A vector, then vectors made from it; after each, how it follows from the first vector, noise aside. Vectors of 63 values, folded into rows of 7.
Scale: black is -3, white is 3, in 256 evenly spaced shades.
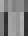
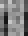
copied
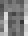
negated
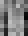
copied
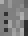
partly zeroed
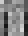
copied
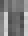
negated
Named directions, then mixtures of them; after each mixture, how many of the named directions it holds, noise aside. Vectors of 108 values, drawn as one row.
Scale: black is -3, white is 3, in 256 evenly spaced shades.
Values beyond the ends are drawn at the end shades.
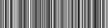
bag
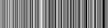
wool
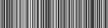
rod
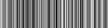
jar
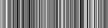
three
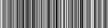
one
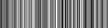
one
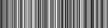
one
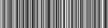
two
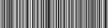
two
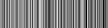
two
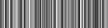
two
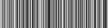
three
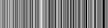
one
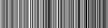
three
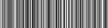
two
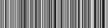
three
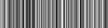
two
